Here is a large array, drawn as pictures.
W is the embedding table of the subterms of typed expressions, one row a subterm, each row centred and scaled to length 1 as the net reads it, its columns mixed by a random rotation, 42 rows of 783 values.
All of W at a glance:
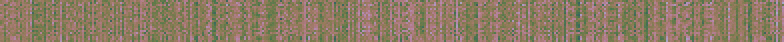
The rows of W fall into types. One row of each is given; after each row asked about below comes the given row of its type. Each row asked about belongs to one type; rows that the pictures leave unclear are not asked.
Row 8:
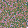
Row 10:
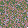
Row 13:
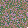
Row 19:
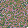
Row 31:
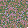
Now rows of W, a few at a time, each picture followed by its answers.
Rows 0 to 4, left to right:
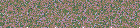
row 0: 19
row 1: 13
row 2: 8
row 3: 8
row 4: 31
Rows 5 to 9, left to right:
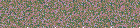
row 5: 31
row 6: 10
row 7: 8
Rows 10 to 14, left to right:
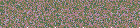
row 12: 13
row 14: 31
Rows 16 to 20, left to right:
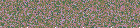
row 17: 31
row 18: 10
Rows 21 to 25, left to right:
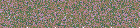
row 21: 8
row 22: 13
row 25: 13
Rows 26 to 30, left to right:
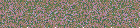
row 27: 31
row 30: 13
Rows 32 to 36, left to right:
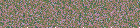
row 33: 19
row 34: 10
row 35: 13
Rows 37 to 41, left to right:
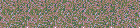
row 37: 8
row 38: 8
